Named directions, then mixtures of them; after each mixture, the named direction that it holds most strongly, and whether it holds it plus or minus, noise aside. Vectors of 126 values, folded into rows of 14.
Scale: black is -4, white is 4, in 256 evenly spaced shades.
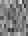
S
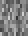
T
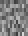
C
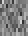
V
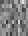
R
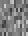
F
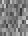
V, plus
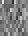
V, plus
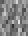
R, plus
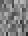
R, plus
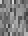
V, minus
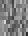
F, minus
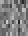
R, minus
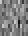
F, minus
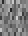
T, minus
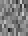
S, plus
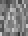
S, minus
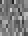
V, plus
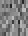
R, minus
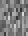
F, plus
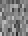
C, plus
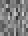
T, plus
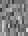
C, plus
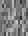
R, minus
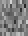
S, plus
